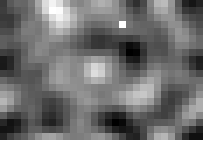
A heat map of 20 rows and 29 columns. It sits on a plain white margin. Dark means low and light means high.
Mirror symmetry: none. Grain: blotchy. Calmest part: middle left. Average level on the scale: 40%. Lone odd cells: 1, higher than its neighbours.
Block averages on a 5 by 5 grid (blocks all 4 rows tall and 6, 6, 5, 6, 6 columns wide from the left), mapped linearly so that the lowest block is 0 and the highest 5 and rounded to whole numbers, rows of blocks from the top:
1 5 3 2 1 | 1 2 0 0 2 | 0 3 4 1 1 | 2 2 2 3 1 | 0 1 1 0 1
